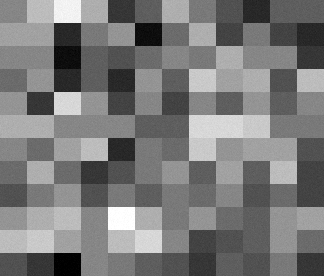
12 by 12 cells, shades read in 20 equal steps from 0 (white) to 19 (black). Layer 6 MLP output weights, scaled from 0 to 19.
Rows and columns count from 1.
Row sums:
117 137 130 118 121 93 108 124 134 90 100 156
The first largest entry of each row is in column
10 6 3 3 2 6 5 4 12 10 8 3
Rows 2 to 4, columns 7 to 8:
11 6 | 9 10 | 12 4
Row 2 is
7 7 16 10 8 18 11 6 14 10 14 16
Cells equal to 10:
14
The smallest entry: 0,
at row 10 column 5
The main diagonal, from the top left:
9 7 18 12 14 12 11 12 9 12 8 15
